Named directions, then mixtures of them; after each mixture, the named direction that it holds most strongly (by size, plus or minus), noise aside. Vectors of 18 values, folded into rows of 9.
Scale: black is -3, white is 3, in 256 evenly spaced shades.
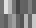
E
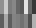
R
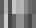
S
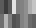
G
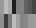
G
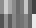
R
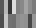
S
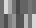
E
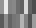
R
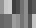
G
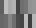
E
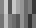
S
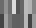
G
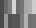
G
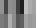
S
